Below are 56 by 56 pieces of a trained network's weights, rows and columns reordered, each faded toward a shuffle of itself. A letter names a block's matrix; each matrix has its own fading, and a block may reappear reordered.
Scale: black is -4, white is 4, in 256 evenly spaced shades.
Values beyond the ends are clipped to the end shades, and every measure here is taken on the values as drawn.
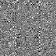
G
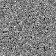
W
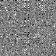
G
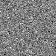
W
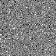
G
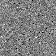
W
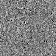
W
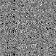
G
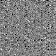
G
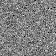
W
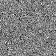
W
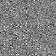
G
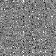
G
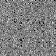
G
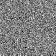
W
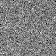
W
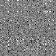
G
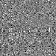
G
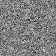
W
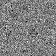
W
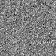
W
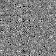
G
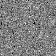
W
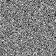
W
